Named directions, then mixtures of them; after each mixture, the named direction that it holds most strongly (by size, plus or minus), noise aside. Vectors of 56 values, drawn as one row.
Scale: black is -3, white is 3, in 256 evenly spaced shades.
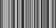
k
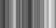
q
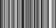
k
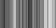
q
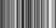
q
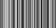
k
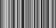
k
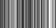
q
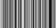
k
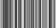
k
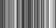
q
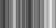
q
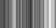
q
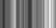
q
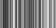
k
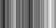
q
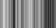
q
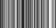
k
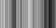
q
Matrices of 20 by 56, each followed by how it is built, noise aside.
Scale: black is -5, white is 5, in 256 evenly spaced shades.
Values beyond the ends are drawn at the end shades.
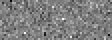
noise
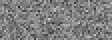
noise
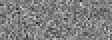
noise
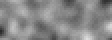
smooth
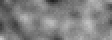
smooth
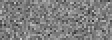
noise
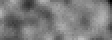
smooth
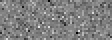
noise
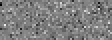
noise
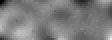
smooth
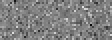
noise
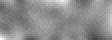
smooth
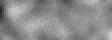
smooth
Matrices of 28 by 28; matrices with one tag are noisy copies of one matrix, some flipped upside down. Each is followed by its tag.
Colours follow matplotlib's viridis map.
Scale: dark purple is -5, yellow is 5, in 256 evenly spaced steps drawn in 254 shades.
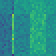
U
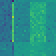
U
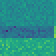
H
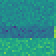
H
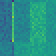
U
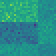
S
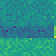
H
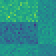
S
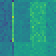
U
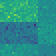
S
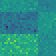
S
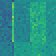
U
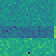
H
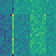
U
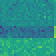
H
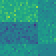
S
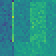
U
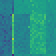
U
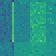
U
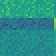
H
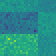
S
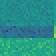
H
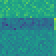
H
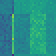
U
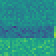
H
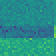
H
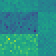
S
